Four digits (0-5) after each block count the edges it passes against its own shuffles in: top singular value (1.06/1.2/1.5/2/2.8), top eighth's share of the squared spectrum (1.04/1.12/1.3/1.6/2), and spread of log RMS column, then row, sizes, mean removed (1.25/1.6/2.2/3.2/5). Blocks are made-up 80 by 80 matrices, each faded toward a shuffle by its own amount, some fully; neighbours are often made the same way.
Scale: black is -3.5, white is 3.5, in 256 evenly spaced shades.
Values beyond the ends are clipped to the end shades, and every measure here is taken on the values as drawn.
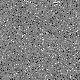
2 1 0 0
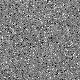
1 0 0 0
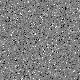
1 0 0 0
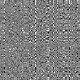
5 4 3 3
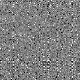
4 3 2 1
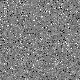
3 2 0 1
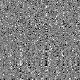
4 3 2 1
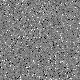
0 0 0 0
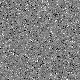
1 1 0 0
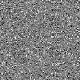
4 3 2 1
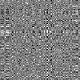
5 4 3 3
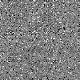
3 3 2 1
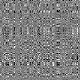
5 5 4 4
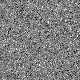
0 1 0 0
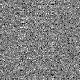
3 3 1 1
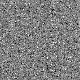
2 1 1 0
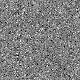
2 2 1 0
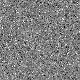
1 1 0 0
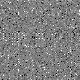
3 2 1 1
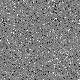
1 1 0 0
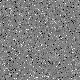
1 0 0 0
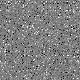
3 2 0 1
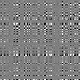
5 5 4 4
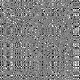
5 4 3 3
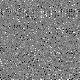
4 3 1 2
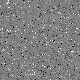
0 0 0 0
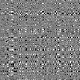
5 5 3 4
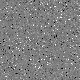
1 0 0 0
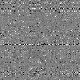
4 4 1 3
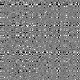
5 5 2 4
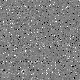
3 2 0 1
